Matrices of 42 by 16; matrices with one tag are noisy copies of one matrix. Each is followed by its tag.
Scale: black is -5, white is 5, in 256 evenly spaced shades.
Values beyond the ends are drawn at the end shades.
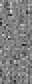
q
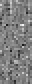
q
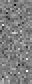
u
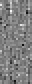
q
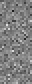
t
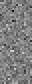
t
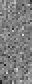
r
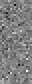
u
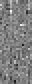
q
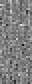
q
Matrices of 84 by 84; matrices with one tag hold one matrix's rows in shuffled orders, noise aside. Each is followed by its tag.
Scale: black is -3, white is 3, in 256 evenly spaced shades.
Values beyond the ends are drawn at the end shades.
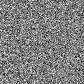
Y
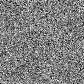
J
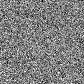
Y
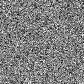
J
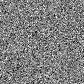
J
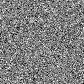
J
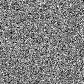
J
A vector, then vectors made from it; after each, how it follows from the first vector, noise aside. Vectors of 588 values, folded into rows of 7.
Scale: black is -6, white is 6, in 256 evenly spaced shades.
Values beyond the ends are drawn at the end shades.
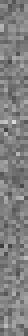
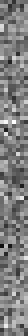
scaled up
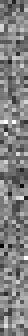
scaled up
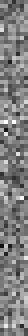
scaled up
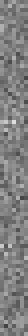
sign-scrambled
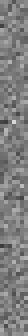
sign-scrambled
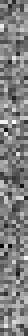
scaled up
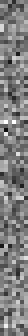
scaled up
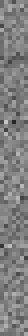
sign-scrambled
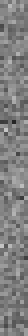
negated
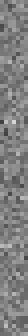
sign-scrambled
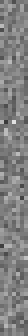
sign-scrambled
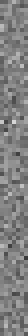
sign-scrambled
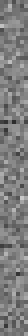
sign-scrambled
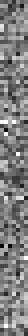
scaled up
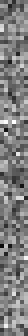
scaled up
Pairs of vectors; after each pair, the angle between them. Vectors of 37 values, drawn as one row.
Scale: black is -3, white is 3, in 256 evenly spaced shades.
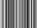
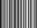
partly opposed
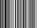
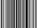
partly opposed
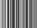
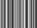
partly aligned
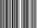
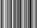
partly opposed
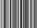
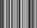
nearly opposite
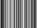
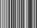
partly opposed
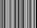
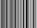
orthogonal
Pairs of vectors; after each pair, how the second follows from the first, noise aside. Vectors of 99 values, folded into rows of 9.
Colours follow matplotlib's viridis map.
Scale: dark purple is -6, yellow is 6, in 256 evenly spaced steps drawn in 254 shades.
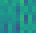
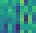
scaled up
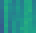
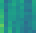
negated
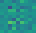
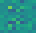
negated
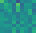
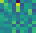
scaled up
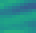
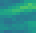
negated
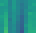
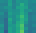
negated
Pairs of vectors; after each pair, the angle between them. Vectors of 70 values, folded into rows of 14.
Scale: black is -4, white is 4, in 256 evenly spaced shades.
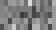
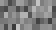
partly opposed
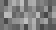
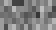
partly opposed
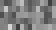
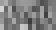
orthogonal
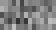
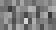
partly opposed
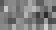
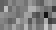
nearly parallel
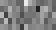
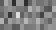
partly opposed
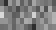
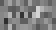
orthogonal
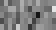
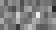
nearly opposite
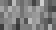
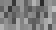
nearly opposite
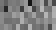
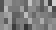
partly opposed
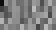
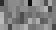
partly aligned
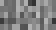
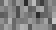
partly opposed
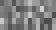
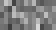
partly aligned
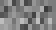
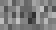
partly aligned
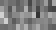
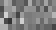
orthogonal
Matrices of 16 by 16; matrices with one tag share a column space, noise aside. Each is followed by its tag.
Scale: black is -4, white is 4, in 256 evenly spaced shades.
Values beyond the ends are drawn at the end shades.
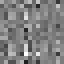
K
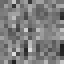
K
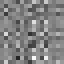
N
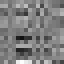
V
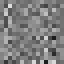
V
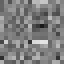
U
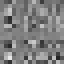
U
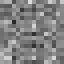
N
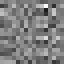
V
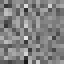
V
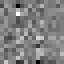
V
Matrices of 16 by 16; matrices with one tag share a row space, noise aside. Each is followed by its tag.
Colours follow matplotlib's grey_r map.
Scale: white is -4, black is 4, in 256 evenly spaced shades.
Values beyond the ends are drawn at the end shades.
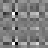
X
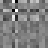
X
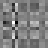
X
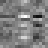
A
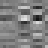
A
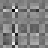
X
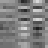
A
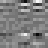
A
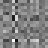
X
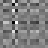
X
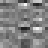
A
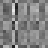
X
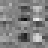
A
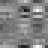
A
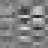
A
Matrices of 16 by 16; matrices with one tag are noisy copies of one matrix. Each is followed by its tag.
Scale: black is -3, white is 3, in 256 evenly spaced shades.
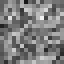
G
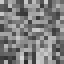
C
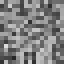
C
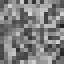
G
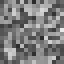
G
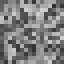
G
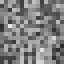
C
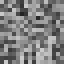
C
